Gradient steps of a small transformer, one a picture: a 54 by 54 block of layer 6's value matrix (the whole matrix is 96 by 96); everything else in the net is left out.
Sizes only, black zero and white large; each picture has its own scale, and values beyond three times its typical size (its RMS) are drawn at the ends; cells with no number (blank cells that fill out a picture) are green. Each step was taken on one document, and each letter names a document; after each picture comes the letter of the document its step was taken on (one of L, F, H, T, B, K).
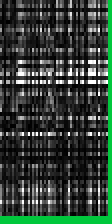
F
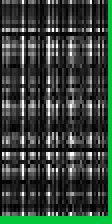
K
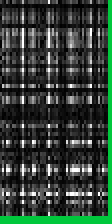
K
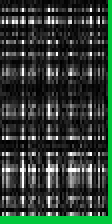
K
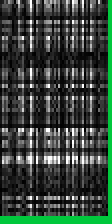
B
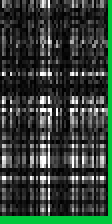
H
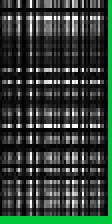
B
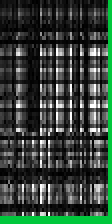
F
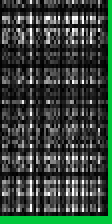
B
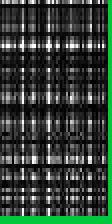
K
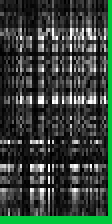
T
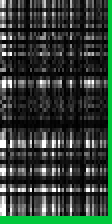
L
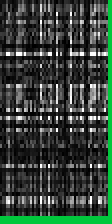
F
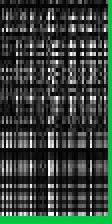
T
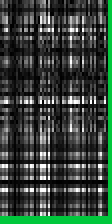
T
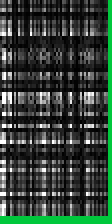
L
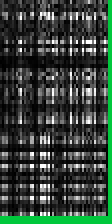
T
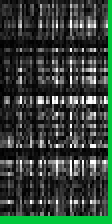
T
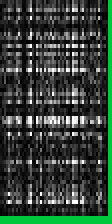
B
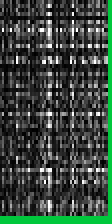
H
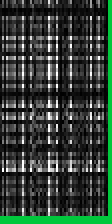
K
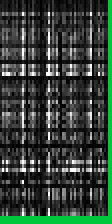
K
